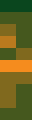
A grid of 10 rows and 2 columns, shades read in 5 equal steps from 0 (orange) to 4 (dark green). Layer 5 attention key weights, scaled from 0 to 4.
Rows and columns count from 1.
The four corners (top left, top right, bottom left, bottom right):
4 4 3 3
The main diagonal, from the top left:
4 3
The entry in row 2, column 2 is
3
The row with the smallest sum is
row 6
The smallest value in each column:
0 0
